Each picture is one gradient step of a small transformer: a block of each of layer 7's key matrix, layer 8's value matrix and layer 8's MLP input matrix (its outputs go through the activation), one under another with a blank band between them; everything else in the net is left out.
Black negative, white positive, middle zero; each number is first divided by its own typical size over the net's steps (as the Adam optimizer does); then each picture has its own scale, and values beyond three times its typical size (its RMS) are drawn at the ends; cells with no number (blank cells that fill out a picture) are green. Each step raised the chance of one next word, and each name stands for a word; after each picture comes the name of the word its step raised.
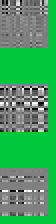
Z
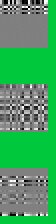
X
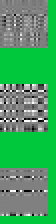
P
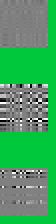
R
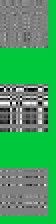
Z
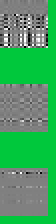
R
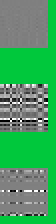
R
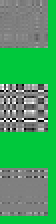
P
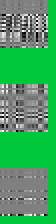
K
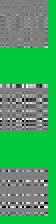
R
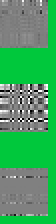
P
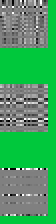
R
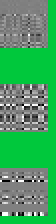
X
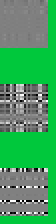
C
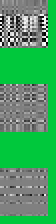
C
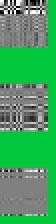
X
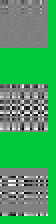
X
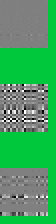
P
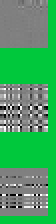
X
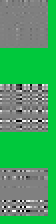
P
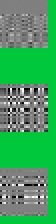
Z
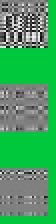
X
